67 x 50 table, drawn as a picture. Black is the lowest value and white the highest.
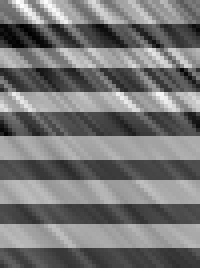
Stripes: horizontal, repeating 6 times. Seam: horizontal, 50% of the way down, the bottom part calmer. Ninth with the lowest average: top left. Slope: none.
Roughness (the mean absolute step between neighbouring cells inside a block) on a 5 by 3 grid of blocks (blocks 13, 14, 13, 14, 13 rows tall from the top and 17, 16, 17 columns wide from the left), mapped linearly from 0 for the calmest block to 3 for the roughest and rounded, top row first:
3 2 2 / 2 2 3 / 1 0 1 / 0 0 0 / 0 0 0
